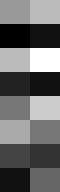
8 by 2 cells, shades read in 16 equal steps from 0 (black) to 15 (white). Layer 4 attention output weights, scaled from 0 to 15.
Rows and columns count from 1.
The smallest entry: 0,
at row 2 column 1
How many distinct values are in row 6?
2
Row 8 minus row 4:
-1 5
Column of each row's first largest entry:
2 2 2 1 2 1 1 2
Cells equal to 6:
1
